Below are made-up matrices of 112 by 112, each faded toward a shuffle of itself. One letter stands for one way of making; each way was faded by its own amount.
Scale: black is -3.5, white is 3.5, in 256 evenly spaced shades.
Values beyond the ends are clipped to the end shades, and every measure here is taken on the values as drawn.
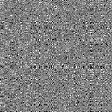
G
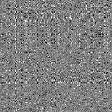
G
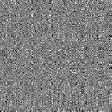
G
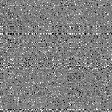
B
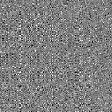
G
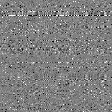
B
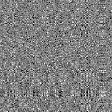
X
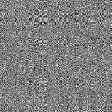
X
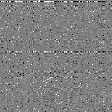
B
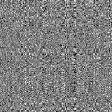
X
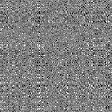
G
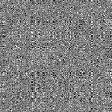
X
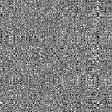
X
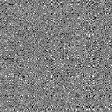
G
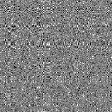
G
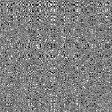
G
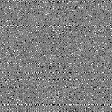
B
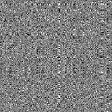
X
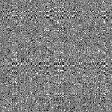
G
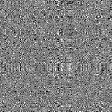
X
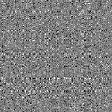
G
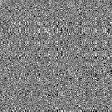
X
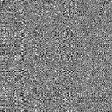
X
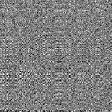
X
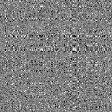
G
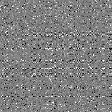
B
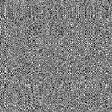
X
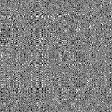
G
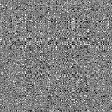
X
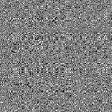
X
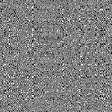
G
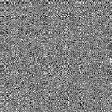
X
